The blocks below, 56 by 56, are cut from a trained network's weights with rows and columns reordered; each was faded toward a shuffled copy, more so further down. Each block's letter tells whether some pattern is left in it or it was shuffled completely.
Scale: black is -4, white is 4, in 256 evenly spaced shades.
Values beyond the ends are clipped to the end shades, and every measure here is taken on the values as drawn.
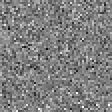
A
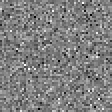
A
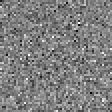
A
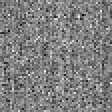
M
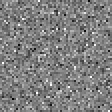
A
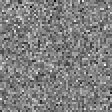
A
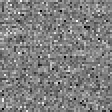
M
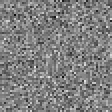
M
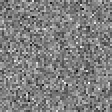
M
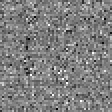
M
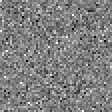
A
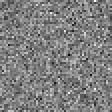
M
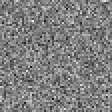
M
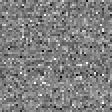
M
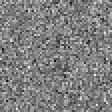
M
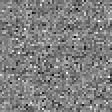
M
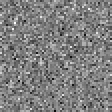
M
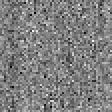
M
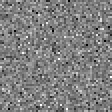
A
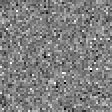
A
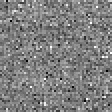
M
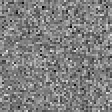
A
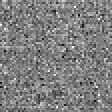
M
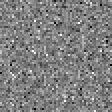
A
